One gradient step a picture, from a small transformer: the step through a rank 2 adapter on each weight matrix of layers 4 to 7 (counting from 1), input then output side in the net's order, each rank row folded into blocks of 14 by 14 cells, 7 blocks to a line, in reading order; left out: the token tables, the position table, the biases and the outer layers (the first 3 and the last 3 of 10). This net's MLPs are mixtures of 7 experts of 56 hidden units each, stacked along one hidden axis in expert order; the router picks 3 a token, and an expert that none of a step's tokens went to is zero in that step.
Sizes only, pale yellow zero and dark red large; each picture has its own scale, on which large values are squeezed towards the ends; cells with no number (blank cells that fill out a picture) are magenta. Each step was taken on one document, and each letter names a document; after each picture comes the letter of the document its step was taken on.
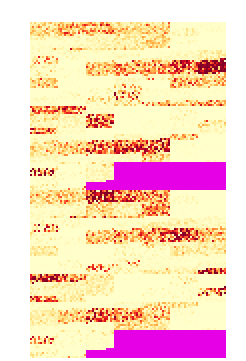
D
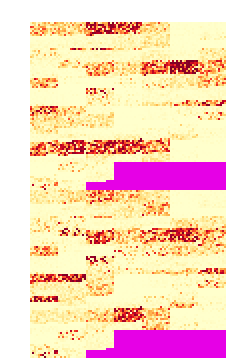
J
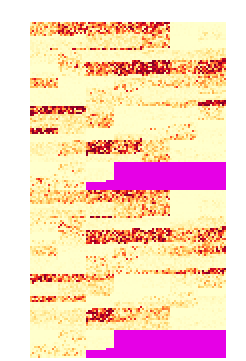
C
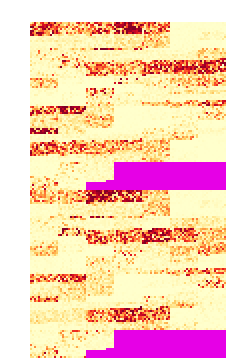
J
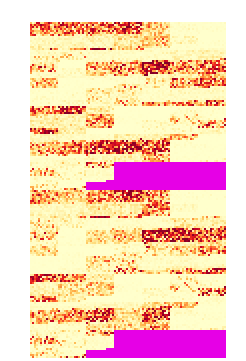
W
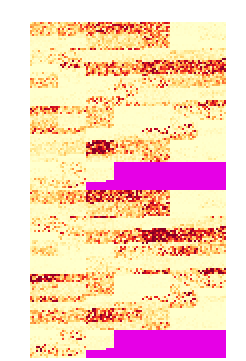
C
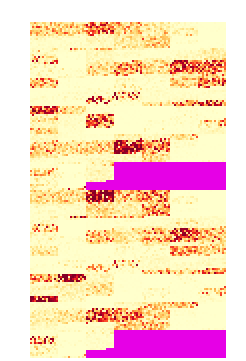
D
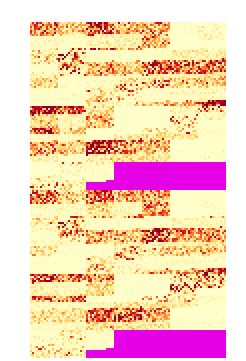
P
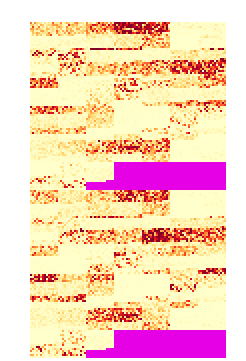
P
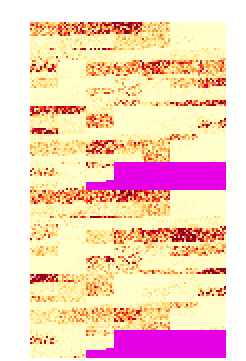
W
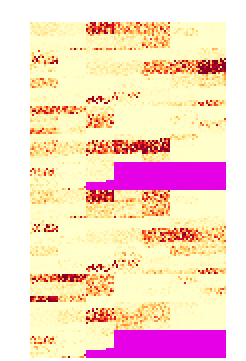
D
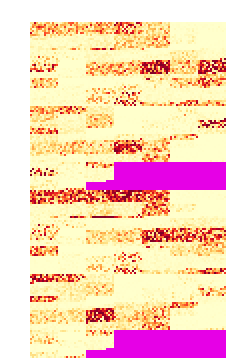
W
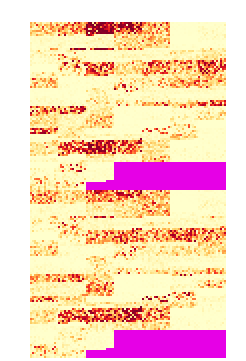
C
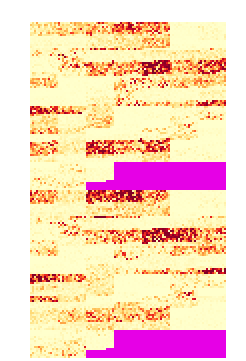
C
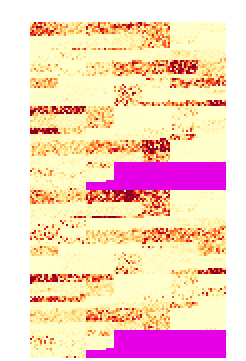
W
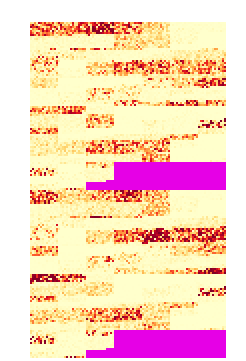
W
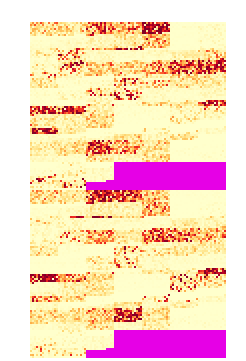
P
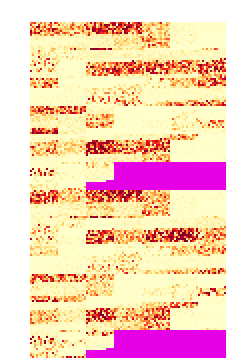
W
